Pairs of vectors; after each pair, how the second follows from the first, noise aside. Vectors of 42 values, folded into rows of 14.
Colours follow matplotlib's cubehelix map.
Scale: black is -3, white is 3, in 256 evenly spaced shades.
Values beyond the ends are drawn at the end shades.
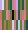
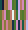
negated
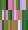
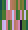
reversed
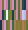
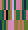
sign-scrambled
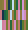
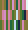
reversed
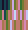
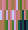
reversed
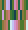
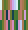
reversed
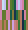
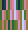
negated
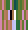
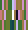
reversed
